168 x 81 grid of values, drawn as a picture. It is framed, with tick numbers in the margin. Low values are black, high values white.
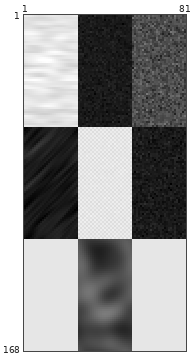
The table splits into 3 rows of 3 panels. Panel 1,1: very high, streaked across, faint in contrast. Panel 1,2: very low, fine-grained, faint in contrast. Panel 1,3: low, fine-grained. Panel 2,1: very low, slanting up to the right, faint in contrast. Panel 2,2: very high, checkered, faint in contrast. Panel 2,3: very low, fine-grained, faint in contrast. Panel 3,1: very high, flat. Panel 3,2: low, smooth. Panel 3,3: very high, flat.
